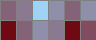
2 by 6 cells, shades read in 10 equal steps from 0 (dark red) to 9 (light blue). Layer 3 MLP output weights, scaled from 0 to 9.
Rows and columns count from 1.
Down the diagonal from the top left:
4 4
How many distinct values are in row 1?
4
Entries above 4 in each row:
4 2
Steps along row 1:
up up down down up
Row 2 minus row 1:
-4 -1 -3 -1 -4 -3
